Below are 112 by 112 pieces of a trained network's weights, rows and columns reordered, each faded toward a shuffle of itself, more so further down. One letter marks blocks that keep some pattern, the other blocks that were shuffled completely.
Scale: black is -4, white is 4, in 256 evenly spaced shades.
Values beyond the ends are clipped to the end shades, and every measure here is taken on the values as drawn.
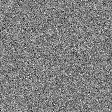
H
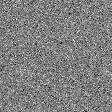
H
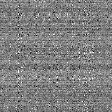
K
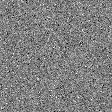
H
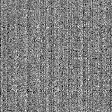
K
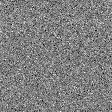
H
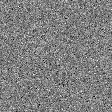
H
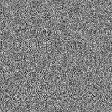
K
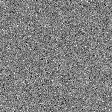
H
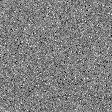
H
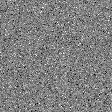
H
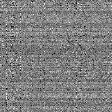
K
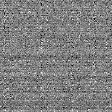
K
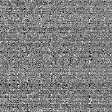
K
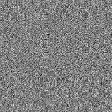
K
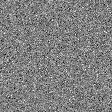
H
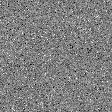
H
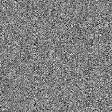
K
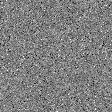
H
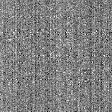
K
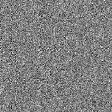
K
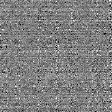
K
